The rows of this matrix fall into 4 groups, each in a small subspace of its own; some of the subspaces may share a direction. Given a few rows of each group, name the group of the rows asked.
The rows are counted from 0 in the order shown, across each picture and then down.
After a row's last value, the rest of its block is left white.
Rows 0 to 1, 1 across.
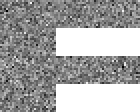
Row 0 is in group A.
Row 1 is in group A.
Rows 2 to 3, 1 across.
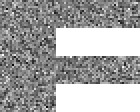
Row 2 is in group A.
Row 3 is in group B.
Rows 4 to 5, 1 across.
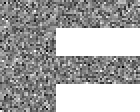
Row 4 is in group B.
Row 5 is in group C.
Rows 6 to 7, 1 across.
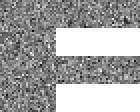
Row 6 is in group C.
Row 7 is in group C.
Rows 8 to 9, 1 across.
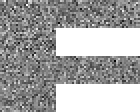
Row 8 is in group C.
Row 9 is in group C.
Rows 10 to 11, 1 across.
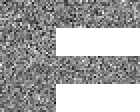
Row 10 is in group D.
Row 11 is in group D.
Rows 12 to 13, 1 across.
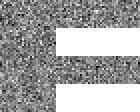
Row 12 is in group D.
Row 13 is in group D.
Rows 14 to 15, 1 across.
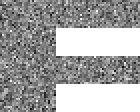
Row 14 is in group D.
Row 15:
C
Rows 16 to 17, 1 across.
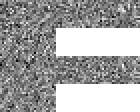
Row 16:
B
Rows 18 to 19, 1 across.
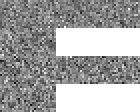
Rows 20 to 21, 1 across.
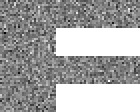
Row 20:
C
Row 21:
D
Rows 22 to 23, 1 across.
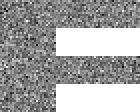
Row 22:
A
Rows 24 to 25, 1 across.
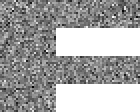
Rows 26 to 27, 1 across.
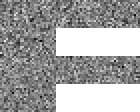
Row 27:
C
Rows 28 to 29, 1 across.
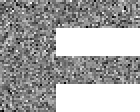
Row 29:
A
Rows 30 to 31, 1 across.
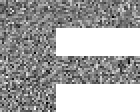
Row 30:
B
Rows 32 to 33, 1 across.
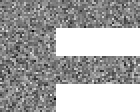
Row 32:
C
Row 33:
D
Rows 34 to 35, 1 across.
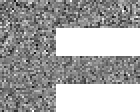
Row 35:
C
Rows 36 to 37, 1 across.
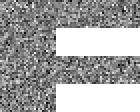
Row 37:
B
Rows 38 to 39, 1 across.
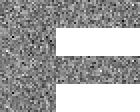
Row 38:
C
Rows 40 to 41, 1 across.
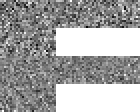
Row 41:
C
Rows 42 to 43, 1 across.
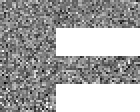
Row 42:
A
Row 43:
B
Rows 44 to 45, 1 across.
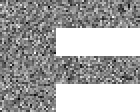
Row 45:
C
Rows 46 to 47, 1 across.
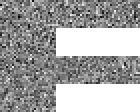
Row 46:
D
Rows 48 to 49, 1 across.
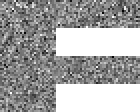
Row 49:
A
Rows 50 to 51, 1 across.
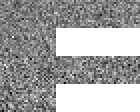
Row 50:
C
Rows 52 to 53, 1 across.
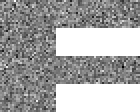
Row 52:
A
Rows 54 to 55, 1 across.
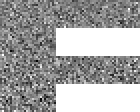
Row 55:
C
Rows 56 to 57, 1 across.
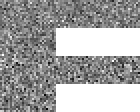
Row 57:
C
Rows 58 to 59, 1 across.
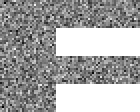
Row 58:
D
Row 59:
A
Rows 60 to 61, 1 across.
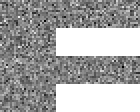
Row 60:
D
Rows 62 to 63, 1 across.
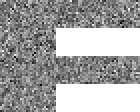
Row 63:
A
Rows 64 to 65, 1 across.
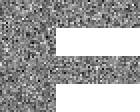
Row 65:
D
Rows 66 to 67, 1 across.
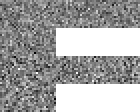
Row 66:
D
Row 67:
D
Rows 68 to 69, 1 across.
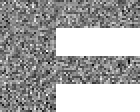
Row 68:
B
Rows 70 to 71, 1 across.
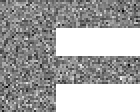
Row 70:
C
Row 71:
C
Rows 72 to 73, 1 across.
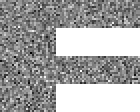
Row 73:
D
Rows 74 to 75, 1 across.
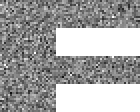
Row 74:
B
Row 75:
A
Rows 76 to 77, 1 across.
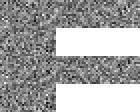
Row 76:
B
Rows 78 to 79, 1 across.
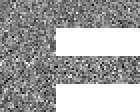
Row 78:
C
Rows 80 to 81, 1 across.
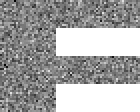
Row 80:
A
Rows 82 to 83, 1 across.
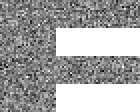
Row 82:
D
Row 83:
A
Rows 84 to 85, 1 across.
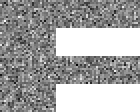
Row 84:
D
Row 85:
D
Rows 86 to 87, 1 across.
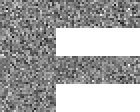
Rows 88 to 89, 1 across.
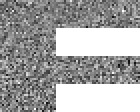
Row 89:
B
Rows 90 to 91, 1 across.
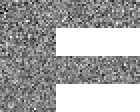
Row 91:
D
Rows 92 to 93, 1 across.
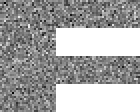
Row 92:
D
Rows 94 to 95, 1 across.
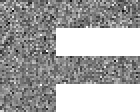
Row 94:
D
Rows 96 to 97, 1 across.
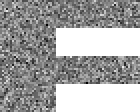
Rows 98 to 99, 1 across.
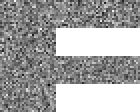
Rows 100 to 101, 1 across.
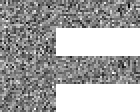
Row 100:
B
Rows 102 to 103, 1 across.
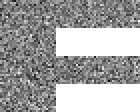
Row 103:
D
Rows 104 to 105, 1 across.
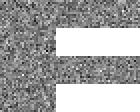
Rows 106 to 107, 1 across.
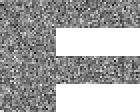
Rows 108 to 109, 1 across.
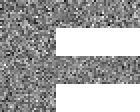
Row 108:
D
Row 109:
A
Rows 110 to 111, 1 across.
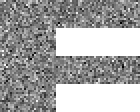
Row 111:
A
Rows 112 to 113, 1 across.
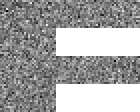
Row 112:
A
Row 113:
C
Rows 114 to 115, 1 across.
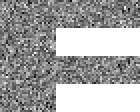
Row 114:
A
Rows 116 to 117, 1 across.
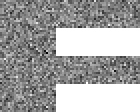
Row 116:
D
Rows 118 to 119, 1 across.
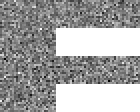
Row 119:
D
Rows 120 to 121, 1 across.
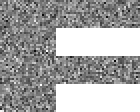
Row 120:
B
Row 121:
A
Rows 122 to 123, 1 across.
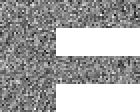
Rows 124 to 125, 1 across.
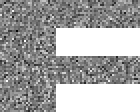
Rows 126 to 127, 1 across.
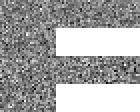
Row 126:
C
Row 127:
D
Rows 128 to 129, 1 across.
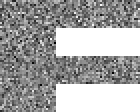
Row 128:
D
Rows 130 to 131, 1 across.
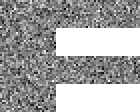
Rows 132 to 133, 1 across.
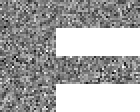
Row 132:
B
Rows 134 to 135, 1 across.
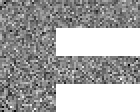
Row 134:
D
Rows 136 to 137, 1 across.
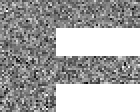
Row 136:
A
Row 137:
B
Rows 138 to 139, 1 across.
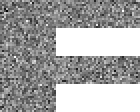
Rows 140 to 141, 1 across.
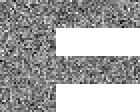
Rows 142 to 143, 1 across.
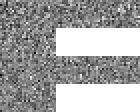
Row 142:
B
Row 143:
D
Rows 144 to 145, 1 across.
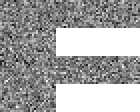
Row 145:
D
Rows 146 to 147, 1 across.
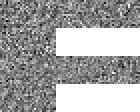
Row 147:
B
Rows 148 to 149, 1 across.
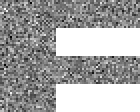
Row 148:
A
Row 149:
A
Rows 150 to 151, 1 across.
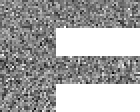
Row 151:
B
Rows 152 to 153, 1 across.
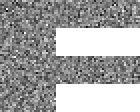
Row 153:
D
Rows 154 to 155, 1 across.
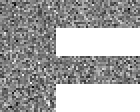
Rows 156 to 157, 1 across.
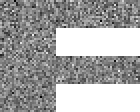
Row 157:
C
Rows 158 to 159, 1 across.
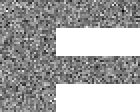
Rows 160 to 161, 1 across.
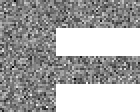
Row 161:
D
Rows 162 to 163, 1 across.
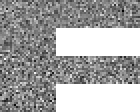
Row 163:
D
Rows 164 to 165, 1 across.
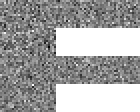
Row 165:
D
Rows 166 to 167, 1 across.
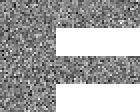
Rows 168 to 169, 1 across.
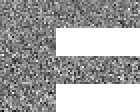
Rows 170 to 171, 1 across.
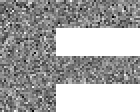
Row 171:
C
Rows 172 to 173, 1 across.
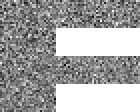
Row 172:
A
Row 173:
D
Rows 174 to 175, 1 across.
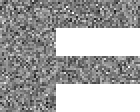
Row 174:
D
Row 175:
B
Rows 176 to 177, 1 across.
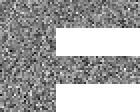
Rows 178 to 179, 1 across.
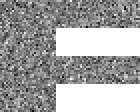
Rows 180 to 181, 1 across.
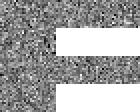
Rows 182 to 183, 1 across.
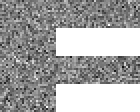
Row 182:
D
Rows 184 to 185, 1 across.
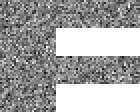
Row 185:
A
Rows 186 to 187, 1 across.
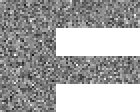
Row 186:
C
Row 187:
D
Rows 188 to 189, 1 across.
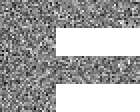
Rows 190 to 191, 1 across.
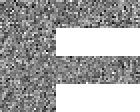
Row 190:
A
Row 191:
B
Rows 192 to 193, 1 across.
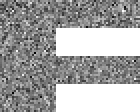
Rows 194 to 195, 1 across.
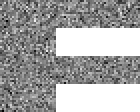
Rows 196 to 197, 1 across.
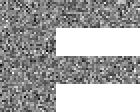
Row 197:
D
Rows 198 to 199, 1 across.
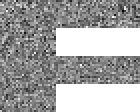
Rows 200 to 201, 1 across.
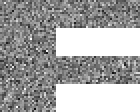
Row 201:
B
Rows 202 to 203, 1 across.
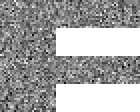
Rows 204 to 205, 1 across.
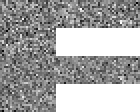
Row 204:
C
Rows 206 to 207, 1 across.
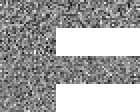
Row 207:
D
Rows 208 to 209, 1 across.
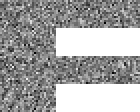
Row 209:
B
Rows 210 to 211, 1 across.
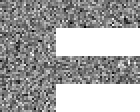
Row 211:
B
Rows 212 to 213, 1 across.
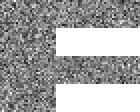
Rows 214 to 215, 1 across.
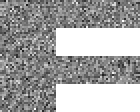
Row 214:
C
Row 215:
B
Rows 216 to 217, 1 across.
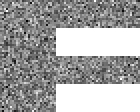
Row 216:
A
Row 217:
A
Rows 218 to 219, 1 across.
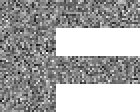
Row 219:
D
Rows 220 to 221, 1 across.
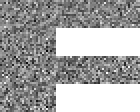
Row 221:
B
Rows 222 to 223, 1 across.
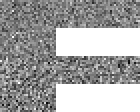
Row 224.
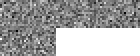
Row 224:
D
